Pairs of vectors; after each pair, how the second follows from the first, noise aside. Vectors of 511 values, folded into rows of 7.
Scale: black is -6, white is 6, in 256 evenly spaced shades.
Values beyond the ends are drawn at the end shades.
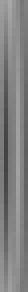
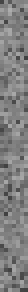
shuffled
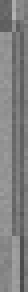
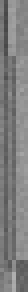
reversed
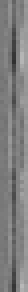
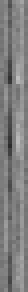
wrapped around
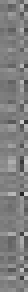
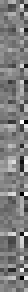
scaled up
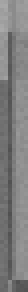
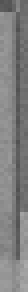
reversed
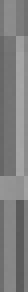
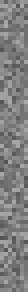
shuffled
